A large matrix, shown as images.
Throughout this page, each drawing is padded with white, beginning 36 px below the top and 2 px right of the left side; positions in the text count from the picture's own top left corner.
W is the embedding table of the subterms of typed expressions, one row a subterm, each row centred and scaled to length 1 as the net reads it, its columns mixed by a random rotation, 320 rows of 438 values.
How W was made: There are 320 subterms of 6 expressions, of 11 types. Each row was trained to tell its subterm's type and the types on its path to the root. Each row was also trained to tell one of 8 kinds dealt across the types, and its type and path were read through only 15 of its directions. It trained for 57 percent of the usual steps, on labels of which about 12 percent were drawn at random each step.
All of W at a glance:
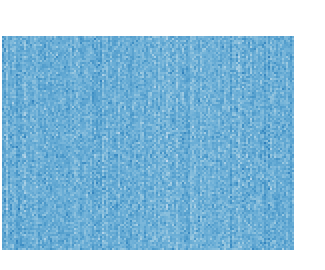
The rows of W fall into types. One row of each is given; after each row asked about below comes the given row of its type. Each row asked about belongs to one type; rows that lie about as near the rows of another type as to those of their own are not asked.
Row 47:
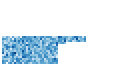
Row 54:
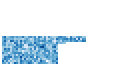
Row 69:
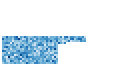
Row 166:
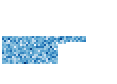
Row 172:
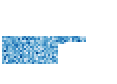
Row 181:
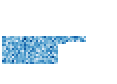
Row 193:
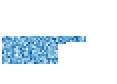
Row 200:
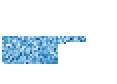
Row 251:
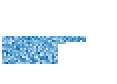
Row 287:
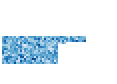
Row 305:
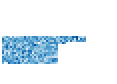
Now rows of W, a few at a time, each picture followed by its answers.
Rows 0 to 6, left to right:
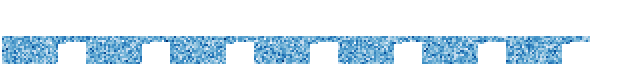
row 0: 287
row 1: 200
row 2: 305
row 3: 193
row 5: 47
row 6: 181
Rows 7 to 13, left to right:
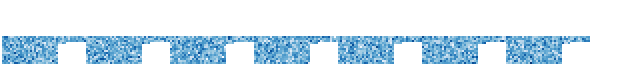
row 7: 69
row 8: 251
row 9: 54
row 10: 305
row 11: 54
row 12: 193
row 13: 200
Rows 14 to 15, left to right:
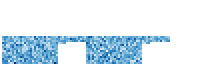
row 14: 193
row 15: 69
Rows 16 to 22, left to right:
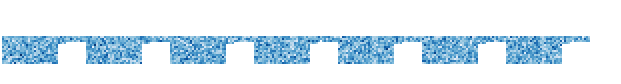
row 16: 47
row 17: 172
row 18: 251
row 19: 305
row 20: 305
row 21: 181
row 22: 305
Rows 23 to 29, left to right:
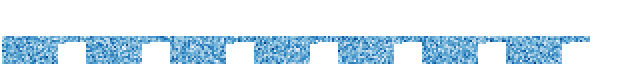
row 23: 251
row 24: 69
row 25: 54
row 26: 305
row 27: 287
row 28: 200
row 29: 305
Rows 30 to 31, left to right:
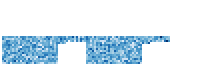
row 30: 305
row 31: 200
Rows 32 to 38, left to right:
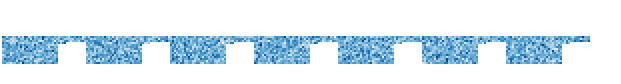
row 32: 69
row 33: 200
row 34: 166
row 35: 166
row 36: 69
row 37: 200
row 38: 287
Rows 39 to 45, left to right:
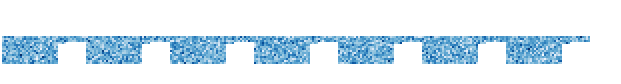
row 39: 181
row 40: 305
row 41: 69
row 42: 172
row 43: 69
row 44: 287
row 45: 172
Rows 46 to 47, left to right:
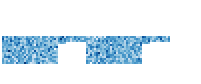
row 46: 172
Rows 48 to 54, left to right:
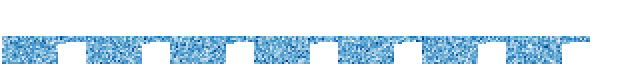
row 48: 54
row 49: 54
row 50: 47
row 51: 181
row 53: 287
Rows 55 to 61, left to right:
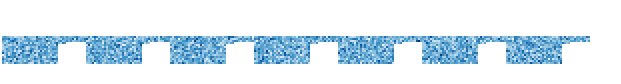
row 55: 200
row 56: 200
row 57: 251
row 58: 287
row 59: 200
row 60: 166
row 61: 181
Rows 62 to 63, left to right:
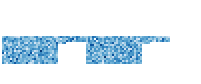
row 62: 200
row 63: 166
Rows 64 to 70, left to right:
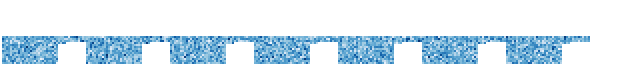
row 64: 69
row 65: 172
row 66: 69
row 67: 200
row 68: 200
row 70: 305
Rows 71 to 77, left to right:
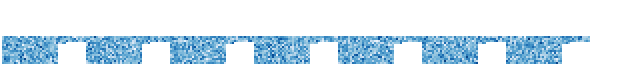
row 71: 166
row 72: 287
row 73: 69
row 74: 69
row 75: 69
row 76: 193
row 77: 181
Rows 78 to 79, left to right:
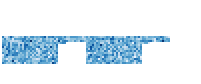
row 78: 47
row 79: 172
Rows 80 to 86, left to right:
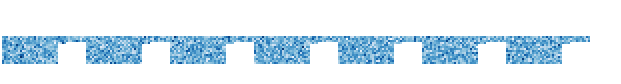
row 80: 172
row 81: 305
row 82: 305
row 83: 166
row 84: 251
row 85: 69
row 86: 172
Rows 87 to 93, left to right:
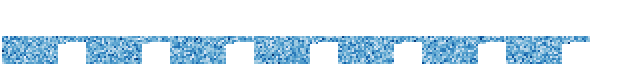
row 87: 287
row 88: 200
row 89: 69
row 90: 200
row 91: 305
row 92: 47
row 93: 69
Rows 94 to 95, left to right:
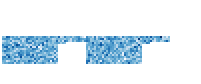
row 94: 69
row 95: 172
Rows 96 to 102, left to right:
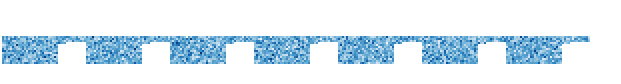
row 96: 172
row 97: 69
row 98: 172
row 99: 172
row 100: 181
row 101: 200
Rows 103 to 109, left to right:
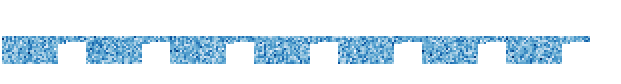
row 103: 193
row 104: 172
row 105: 287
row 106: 193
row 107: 47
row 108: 251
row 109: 200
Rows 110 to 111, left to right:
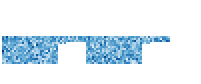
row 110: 287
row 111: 200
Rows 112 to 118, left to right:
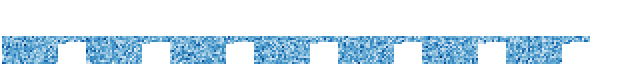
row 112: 251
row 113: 287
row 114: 54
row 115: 69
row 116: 166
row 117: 69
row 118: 305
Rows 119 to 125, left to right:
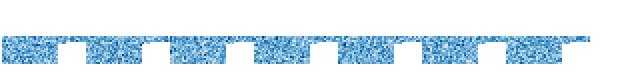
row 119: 305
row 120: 200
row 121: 287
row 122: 181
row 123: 166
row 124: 54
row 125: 54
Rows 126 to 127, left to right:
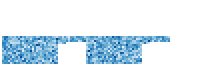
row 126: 69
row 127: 54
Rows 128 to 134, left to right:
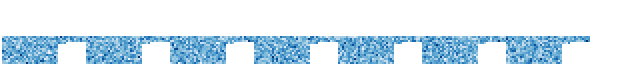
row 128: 305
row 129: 166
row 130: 200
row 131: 166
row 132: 172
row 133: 172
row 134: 200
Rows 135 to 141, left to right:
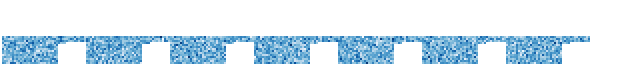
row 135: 47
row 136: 305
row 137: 305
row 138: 287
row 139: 305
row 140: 166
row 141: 193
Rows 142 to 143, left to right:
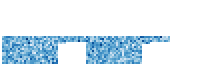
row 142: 193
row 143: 172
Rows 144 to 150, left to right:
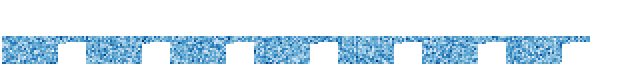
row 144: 287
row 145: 47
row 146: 47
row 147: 287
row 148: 200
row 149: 69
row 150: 287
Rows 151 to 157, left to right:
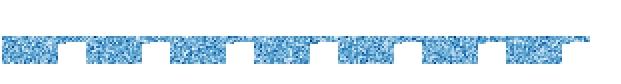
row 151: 193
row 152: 54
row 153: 166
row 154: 47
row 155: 193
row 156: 47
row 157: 69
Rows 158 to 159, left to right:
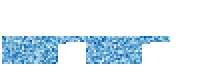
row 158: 200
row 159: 287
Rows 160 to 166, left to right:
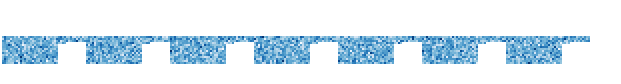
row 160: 166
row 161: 166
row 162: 287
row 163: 193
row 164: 181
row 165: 251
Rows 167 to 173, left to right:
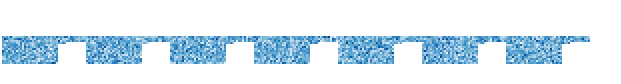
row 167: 287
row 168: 54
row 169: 305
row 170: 305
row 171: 54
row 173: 193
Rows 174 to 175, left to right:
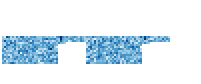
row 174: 305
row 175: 54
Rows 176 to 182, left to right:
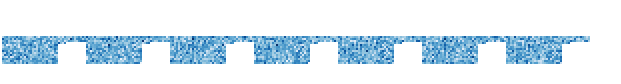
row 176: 200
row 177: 251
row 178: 181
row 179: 251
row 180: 200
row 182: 200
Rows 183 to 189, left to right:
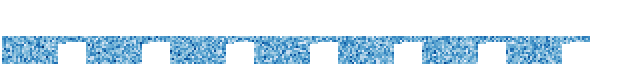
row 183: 193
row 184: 47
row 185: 251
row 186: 200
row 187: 172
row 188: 287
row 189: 54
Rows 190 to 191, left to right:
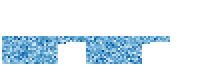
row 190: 69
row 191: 181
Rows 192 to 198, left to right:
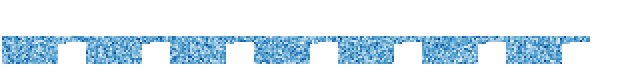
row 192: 69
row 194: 287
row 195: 200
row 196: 200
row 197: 172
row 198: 54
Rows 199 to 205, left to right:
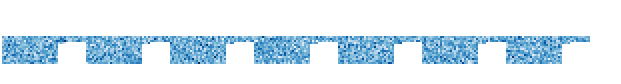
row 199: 47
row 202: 251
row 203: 193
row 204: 200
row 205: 172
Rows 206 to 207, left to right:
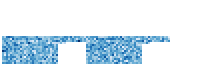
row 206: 287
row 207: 251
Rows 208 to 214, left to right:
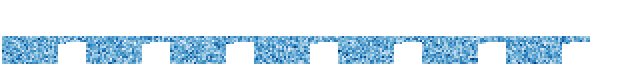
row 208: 251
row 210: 305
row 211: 69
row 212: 251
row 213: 200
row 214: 47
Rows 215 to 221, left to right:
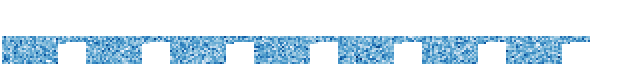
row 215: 54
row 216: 181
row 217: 287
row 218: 69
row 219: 166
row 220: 193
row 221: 193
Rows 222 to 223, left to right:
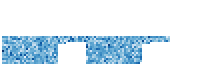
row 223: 251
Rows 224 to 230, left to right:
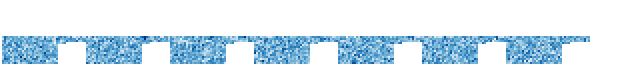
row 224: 166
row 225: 47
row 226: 69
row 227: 251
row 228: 69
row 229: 181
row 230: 305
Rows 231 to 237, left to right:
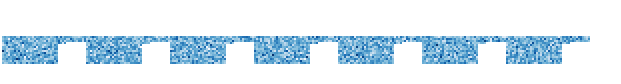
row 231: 287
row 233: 69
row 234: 181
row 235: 69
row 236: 172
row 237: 193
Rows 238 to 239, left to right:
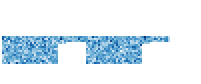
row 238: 54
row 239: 47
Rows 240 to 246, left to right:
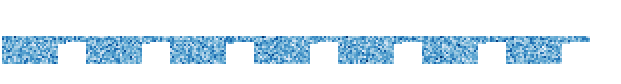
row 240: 193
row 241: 251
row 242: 47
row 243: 181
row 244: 193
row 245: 287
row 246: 69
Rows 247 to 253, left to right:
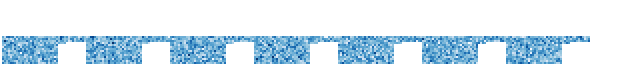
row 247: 305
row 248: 193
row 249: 181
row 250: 166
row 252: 200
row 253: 172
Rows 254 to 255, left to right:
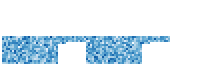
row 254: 181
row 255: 193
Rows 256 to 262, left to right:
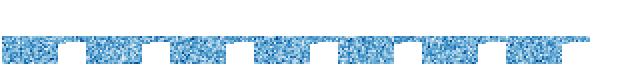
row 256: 200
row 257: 287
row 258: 181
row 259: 181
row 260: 47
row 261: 47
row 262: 166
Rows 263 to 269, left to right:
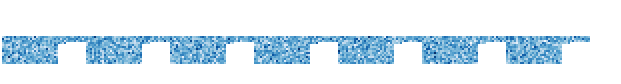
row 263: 193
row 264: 287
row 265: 47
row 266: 193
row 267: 251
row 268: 54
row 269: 69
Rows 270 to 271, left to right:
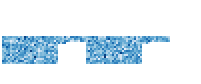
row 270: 69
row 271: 181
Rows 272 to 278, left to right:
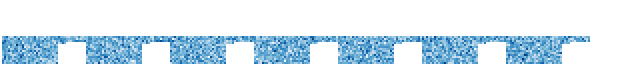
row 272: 172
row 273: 287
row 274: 181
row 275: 47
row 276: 200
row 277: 172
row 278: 172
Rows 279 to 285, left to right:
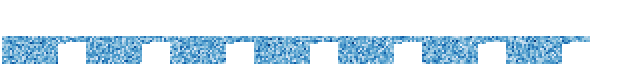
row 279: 193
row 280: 305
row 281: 54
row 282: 172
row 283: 166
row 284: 181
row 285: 47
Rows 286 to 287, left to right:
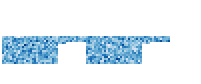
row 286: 251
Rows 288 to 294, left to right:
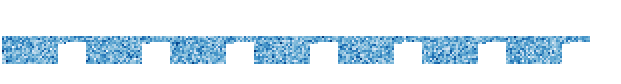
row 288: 287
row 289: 181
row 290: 172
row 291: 287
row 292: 305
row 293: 200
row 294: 287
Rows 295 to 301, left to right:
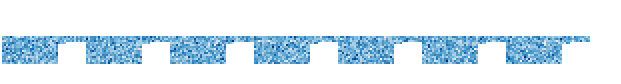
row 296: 193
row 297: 47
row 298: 69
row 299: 181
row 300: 47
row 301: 305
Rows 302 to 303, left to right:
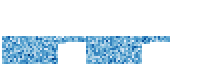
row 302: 200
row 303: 47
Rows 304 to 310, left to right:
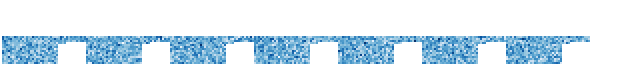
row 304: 305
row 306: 251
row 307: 251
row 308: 287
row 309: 251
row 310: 251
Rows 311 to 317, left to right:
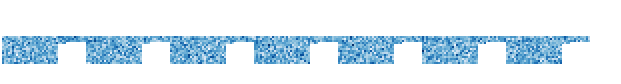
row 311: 193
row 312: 172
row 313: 181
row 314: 172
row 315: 172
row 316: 287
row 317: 181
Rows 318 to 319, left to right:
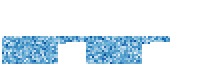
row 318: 54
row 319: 69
